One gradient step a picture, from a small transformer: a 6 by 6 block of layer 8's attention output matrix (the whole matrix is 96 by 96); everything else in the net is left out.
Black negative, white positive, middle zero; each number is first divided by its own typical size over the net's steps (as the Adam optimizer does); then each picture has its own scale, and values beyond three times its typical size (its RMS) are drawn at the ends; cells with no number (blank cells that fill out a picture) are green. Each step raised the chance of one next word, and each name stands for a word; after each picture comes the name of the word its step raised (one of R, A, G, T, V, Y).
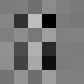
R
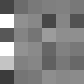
R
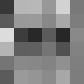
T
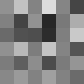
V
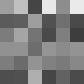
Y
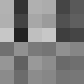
V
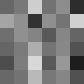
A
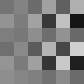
V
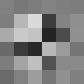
V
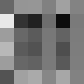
R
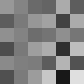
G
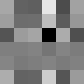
T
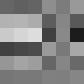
V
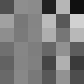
A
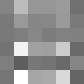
G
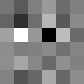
T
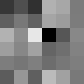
T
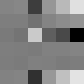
T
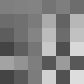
G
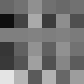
R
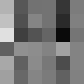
V
